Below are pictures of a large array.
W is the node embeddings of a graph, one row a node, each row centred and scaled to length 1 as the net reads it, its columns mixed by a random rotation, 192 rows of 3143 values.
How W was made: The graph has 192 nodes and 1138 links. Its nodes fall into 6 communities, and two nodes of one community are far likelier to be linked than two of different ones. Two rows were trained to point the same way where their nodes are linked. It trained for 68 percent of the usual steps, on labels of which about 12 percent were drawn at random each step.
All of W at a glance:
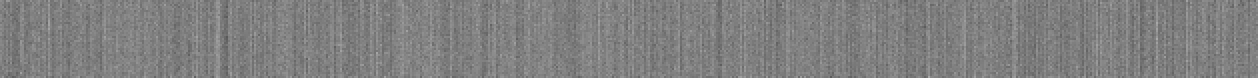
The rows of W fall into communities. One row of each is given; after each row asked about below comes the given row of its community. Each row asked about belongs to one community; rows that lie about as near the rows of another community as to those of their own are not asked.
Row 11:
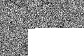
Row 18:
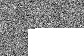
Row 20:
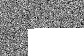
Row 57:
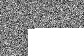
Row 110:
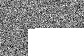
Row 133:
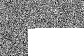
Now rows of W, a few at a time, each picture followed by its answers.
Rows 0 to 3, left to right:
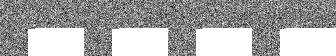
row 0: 133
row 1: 133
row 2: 20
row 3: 20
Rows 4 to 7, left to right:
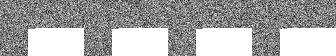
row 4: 57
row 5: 11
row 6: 20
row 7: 18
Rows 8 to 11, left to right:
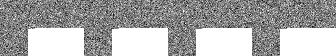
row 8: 133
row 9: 18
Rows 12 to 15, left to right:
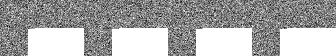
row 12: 11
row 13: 11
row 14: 20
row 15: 18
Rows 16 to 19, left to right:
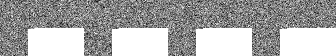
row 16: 11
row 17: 18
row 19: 18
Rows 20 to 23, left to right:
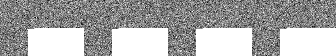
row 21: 110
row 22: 57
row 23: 11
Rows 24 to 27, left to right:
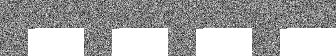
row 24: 20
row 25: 20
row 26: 133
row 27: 18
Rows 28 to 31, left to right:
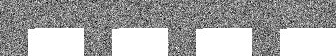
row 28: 11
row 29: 11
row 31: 110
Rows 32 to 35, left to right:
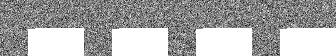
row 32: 20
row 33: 20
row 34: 133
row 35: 11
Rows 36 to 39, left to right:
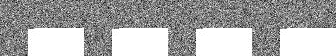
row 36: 20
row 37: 133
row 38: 133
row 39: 57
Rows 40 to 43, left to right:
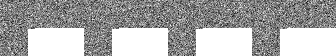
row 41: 110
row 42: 57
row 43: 11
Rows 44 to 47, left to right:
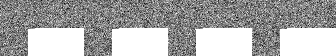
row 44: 57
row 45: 11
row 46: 133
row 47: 110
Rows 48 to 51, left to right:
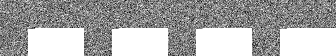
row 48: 110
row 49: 57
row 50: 11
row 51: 57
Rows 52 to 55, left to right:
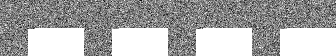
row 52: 18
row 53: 133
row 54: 20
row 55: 133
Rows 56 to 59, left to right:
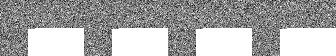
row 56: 57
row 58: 57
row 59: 11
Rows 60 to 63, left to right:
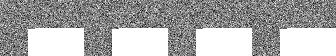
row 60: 20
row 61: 57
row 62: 20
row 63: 110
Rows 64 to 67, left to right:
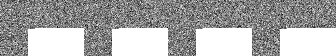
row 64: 18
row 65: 133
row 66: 11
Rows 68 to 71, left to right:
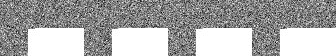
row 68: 20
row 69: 11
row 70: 20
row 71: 20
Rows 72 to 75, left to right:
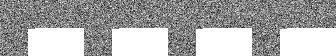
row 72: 133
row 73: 133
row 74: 18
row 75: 18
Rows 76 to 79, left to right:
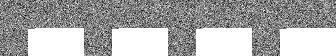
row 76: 57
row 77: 57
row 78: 11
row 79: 57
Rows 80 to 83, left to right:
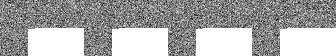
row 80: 11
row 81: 57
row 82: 18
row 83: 11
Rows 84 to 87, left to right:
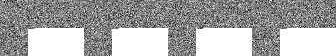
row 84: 20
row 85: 11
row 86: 110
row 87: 20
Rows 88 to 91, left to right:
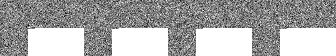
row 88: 57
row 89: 11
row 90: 18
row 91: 57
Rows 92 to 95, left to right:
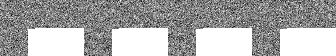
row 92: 110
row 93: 11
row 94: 18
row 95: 11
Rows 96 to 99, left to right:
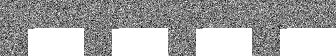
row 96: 133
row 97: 18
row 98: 133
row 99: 57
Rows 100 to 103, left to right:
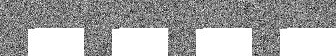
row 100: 110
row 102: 110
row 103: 18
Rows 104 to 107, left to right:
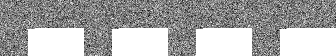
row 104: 20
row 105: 57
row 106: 18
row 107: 57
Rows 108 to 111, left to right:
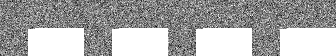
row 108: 20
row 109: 20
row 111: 57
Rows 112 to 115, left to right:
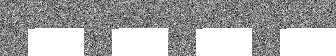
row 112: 110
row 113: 18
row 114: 110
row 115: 57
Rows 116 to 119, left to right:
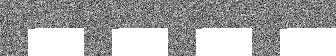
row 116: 110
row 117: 110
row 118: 11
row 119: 18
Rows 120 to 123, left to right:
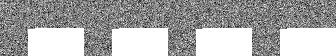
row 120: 18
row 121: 11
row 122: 20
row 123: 18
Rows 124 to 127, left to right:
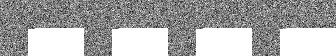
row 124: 110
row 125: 110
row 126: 110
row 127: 11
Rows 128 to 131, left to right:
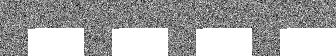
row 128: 20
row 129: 133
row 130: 110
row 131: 11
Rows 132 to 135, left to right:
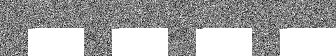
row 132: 133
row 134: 110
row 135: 18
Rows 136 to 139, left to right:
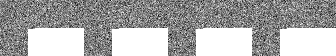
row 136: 20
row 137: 20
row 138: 110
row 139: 110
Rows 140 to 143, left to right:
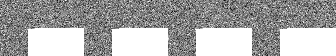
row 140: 133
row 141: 133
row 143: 11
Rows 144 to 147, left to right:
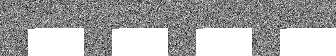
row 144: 57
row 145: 57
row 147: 20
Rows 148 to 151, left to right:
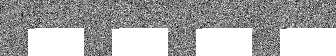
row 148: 57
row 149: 11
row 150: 57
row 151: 110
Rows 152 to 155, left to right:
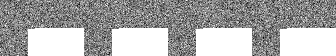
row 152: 20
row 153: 110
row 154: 18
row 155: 110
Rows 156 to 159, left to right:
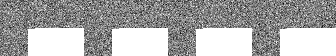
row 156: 11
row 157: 57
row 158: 110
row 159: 20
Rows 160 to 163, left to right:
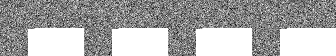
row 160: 11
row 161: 110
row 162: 133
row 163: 57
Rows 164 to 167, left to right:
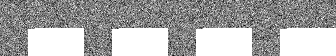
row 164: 11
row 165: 57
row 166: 11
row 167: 18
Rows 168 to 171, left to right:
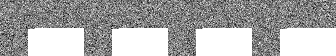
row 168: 18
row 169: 57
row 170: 11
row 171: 11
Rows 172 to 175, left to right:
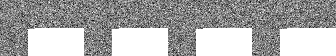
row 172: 57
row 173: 18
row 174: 133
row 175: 18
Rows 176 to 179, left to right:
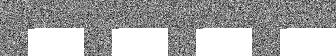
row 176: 20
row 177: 20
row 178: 11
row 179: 57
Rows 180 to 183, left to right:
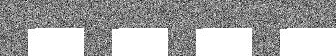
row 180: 11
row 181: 110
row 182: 20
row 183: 18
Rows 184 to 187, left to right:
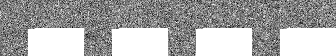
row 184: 57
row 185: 110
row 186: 18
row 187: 11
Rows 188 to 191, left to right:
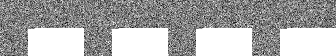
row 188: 133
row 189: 20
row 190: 133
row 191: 18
